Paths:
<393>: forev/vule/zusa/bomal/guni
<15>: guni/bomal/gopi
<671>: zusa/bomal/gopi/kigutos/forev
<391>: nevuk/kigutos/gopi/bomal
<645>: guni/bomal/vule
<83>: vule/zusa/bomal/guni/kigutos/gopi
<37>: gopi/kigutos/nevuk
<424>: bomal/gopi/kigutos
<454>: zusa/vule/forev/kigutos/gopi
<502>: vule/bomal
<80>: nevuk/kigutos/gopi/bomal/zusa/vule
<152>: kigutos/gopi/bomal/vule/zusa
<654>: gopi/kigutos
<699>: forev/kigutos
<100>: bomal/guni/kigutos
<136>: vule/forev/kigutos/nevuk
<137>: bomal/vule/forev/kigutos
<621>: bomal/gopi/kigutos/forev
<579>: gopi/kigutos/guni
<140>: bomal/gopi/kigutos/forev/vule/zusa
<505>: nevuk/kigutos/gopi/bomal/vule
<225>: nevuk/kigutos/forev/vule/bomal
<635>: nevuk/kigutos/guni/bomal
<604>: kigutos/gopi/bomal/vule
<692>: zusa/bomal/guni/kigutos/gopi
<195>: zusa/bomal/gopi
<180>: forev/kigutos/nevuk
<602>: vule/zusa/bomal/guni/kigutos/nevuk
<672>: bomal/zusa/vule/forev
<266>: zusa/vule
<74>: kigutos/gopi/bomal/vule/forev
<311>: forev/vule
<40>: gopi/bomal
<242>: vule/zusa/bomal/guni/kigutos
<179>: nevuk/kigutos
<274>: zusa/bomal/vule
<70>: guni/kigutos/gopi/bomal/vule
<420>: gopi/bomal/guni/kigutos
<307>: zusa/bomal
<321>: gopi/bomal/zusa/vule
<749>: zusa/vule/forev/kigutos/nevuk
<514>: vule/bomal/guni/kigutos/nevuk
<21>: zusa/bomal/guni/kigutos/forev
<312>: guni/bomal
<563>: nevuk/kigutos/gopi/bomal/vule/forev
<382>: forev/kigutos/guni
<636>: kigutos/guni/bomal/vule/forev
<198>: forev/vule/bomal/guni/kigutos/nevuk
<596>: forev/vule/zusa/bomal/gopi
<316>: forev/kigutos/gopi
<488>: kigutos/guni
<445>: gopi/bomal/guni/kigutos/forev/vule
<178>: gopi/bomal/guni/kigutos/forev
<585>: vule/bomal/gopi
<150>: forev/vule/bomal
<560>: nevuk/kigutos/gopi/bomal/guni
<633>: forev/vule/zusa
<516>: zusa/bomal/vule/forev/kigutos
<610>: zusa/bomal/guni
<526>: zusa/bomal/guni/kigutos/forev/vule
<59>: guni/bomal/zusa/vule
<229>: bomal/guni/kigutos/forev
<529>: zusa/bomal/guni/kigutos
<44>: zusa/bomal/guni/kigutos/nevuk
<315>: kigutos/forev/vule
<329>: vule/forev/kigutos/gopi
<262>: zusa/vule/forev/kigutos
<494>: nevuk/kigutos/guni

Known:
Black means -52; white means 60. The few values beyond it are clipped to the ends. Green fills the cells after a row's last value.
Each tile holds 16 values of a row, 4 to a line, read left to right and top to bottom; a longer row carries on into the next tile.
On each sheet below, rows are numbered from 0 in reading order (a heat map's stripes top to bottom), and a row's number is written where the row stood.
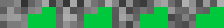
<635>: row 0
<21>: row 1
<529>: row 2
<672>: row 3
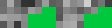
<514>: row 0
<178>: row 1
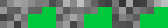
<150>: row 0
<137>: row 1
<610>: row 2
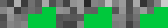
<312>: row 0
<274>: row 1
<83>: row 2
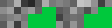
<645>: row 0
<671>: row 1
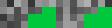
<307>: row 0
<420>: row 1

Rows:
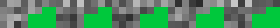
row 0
<636>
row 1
<585>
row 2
<195>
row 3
<44>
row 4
<604>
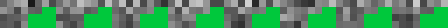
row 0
<502>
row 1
<596>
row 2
<505>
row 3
<563>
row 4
<80>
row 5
<602>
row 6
<692>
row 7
<321>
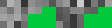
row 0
<198>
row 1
<152>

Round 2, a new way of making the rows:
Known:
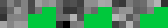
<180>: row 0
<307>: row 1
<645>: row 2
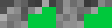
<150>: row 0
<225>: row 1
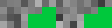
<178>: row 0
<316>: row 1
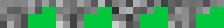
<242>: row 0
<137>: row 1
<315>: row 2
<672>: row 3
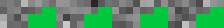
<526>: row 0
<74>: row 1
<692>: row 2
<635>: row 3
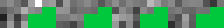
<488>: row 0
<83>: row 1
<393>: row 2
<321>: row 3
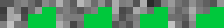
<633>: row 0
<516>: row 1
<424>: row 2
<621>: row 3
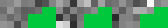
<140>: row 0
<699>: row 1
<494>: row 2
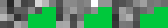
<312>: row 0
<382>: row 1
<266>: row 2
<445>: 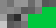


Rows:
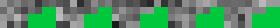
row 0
<596>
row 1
<15>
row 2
<502>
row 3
<59>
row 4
<229>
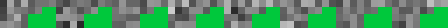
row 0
<749>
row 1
<274>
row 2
<514>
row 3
<420>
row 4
<100>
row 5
<262>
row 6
<602>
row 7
<44>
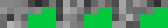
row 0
<563>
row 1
<136>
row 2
<454>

